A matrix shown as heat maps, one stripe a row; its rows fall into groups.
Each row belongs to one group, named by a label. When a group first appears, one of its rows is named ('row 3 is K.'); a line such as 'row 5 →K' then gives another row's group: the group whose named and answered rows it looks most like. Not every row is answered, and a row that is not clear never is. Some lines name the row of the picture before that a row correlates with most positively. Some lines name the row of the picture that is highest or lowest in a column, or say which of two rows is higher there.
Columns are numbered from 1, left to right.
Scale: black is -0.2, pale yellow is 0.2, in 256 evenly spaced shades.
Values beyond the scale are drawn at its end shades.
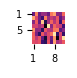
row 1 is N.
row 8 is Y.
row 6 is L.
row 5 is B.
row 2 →B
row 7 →Y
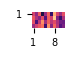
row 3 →L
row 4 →L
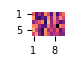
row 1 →Y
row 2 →Y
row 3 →L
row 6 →B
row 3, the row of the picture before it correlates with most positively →4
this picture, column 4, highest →3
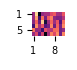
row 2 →N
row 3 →N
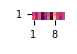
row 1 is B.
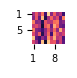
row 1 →L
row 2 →N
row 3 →B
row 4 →B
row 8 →L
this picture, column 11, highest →2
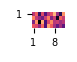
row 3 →N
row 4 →L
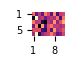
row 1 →Y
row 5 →Y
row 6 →N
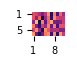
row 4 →Y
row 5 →B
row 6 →Y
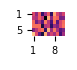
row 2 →L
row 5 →L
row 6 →B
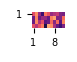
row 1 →B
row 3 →N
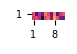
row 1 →Y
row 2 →B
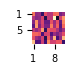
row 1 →B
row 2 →Y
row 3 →N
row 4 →N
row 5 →L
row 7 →Y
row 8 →L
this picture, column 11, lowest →8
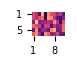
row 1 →L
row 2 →L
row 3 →N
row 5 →N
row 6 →B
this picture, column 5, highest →6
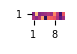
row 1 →N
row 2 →L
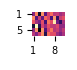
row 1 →N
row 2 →Y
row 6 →L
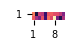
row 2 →L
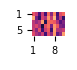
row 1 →Y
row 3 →L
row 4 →B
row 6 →Y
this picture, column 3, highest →5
